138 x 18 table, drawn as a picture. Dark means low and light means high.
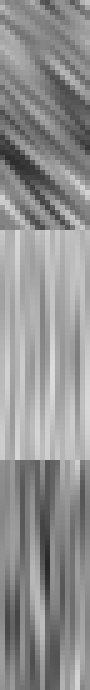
It is made of 3 by 1 panels. Panel 1,1: middling, slanting down to the right, strong in contrast. Panel 2,1: high, streaked downward. Panel 3,1: middling, streaked downward, strong in contrast.
